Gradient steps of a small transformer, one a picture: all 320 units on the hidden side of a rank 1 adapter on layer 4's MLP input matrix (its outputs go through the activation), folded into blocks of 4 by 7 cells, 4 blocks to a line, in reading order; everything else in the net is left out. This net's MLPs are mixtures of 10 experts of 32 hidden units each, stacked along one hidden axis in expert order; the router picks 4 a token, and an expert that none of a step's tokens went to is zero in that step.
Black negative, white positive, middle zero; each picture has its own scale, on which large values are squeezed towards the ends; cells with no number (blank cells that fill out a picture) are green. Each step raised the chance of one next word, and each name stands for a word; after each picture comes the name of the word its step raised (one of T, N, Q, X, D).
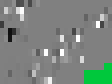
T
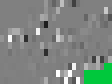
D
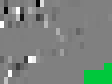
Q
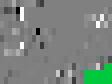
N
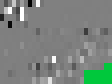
T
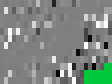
N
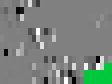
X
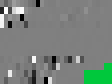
Q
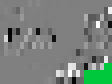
T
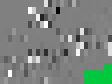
Q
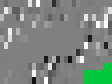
N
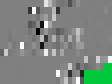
N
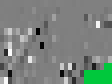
N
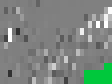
X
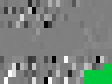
X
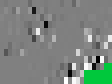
X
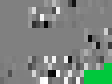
D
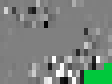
T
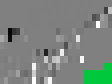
T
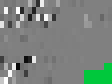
X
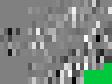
D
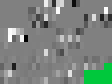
D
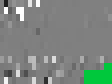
T
